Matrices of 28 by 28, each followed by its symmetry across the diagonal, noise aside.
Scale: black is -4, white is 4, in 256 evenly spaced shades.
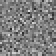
antisymmetric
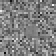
antisymmetric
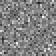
symmetric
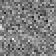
neither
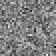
antisymmetric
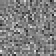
antisymmetric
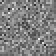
symmetric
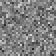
neither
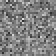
neither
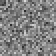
symmetric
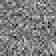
neither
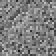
symmetric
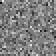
antisymmetric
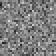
neither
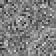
symmetric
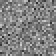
symmetric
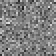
antisymmetric
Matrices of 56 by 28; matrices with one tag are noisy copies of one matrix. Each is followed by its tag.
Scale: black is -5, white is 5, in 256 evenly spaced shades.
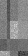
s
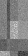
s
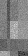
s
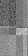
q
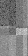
q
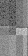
q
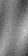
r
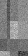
s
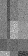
s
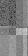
q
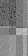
q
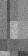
s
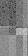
q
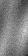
r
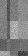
s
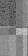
q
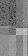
q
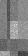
s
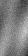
r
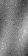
r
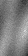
r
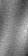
r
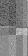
q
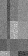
s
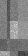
s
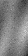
r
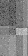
q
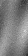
r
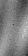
r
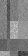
s
